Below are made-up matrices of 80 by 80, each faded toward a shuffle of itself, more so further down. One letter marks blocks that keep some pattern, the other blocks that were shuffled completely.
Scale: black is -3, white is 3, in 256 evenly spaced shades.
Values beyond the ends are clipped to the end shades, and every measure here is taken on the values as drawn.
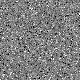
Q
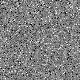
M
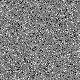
M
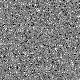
Q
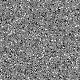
M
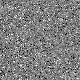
M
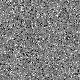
M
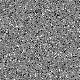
M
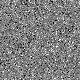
M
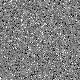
Q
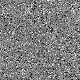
M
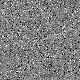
M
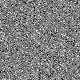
Q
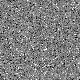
Q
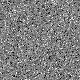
Q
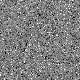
M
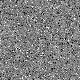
Q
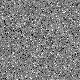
Q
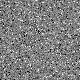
Q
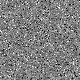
Q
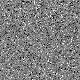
M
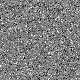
Q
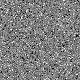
Q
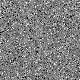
M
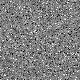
M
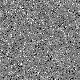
Q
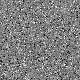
Q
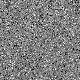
M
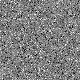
M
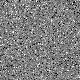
M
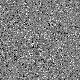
M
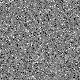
Q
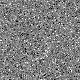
Q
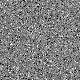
Q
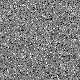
M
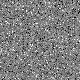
Q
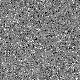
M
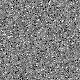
M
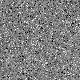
Q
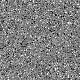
M
